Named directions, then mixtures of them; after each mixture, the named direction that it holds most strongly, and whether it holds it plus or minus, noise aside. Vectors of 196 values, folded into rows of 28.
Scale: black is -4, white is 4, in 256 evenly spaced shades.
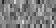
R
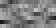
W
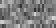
W, minus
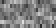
R, plus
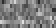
R, plus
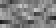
W, plus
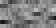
W, plus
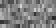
W, plus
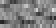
W, plus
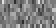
R, minus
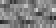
W, plus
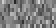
R, minus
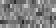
R, minus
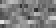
W, minus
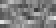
W, minus
